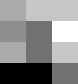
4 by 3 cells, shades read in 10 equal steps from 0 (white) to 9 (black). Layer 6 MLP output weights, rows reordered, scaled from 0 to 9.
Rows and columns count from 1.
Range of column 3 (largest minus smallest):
5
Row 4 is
9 9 5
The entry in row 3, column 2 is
5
